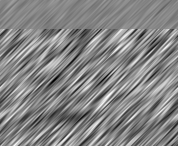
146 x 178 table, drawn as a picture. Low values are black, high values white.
The histogram is bell-shaped. The halves do not mirror each other. The top part is calmer, up to a seam about 20% of the way down. Streaks slant up to the right. No overall slope runs across the table.
